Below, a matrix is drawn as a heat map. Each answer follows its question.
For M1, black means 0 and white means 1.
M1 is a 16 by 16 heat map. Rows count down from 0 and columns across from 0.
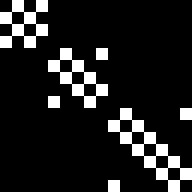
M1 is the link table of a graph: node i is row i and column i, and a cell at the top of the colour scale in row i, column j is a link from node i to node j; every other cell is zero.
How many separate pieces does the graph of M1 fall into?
3
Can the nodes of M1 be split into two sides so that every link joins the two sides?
no
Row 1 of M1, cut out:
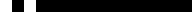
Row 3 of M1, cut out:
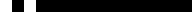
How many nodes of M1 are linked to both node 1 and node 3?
2
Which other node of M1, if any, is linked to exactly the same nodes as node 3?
node 1
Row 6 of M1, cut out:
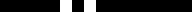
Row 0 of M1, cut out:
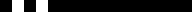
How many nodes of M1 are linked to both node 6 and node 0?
0
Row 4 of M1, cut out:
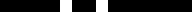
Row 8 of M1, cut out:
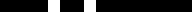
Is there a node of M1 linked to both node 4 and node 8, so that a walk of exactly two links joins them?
no
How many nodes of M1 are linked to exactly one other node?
0
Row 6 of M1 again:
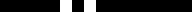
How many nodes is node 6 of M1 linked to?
2
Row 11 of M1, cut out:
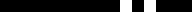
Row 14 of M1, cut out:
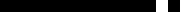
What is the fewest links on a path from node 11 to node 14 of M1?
3
